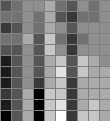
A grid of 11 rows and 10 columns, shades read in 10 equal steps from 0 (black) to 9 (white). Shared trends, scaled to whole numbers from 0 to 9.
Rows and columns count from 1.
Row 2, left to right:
4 4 5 4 6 3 2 4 4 5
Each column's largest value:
4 4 6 5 7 9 3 7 7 6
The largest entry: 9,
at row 11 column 6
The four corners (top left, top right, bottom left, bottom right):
3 5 0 6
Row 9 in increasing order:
0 2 2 3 6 6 6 6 7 7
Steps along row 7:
up up down up up down up down same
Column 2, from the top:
4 4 3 4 3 3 3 3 3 3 3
